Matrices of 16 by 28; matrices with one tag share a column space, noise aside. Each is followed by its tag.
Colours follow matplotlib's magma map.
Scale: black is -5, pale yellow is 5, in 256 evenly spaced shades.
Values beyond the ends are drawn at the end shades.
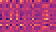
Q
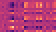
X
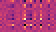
Q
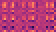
X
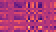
X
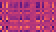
X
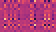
Q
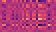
Q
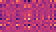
Q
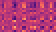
X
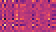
Q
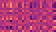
X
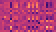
X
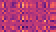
X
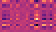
Q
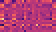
Q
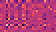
Q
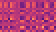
X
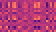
X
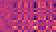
X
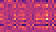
Q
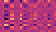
Q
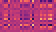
Q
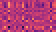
X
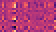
X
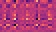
Q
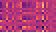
X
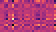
Q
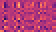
X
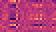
Q
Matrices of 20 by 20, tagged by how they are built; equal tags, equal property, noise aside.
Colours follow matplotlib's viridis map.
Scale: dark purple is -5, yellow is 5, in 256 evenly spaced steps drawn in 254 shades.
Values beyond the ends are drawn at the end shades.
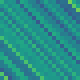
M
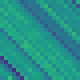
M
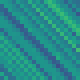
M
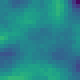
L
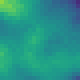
L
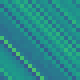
M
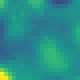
L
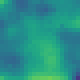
L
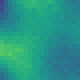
L
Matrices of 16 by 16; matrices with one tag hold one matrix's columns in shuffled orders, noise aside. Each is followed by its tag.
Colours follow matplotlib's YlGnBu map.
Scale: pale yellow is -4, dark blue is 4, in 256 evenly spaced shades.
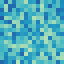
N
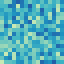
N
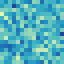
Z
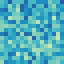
N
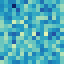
N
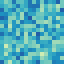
N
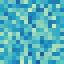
Z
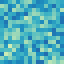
Z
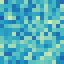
N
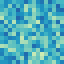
N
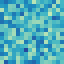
Z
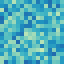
Z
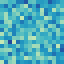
Z
